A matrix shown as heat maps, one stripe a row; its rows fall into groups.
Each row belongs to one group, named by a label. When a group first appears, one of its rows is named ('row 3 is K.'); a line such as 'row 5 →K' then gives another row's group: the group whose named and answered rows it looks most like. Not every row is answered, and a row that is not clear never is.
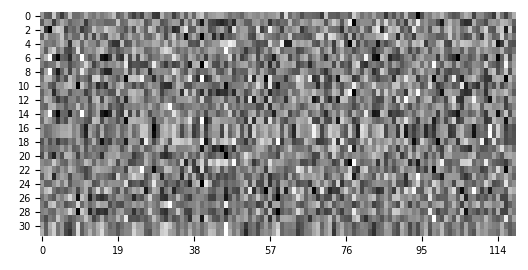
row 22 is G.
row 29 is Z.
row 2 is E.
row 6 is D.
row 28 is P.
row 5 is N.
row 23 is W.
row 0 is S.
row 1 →W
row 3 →W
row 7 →Z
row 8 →D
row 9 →G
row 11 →W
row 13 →N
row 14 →D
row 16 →G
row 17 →G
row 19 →W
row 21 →S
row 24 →Z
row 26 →P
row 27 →N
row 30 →N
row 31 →N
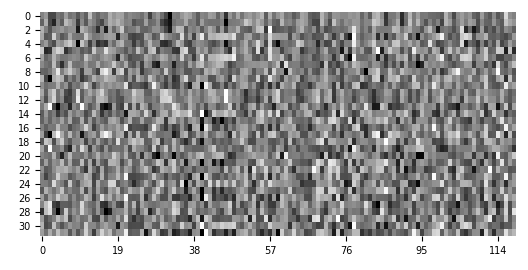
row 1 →P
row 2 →P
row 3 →S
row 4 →P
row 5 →E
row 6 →S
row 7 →S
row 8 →E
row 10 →Z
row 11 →N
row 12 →N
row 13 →D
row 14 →G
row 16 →Z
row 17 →E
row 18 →W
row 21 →W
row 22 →G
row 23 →Z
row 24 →S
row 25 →W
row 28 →D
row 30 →S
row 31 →Z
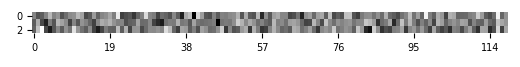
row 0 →Z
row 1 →P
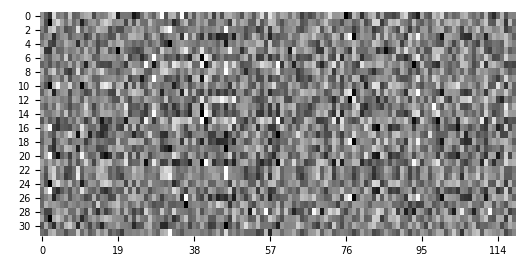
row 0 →S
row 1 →E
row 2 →N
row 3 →W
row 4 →P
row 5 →S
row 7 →G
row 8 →N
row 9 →Z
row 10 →E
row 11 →W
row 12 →S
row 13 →Z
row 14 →Z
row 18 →W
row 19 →P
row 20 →D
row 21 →Z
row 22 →N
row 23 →N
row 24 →E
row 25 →D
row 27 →S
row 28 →G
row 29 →E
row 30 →P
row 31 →N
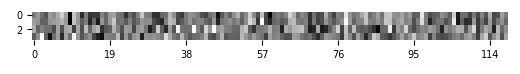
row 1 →P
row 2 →S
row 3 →D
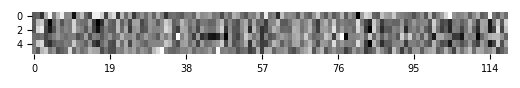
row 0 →E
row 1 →D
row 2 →D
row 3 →W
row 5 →N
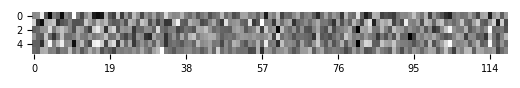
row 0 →D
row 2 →E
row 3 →S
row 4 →E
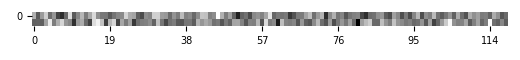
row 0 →N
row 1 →E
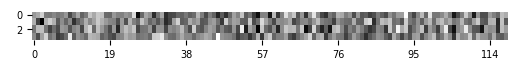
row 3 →N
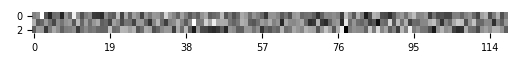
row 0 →D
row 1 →S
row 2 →W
